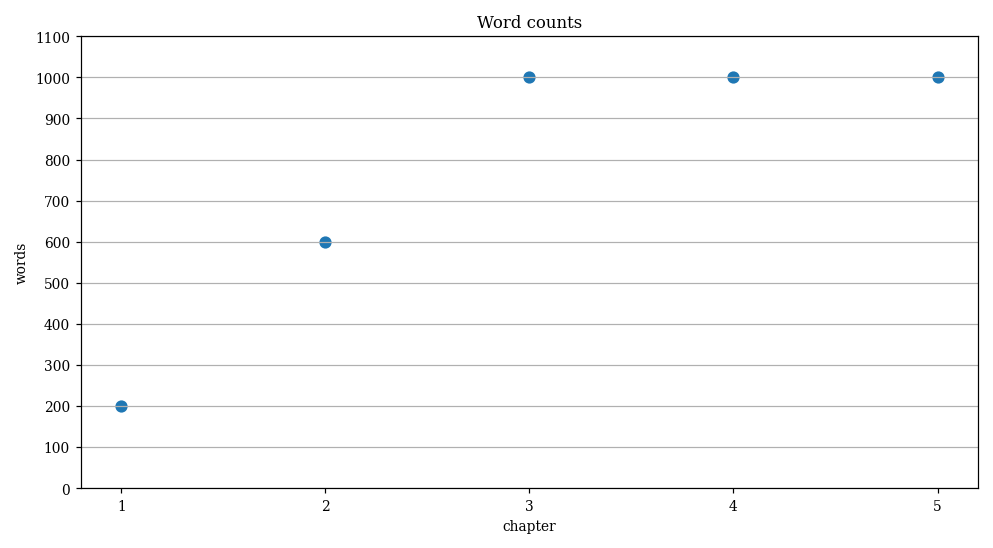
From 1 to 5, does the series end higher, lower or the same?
higher
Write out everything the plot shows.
Title: Word counts
x-axis: chapter, ticks 1 2 3 4 5
y-axis: words, ticks 0 100 200 300 400 500 600 700 800 900 1000 1100
Values:
200 600 1000 1000 1000
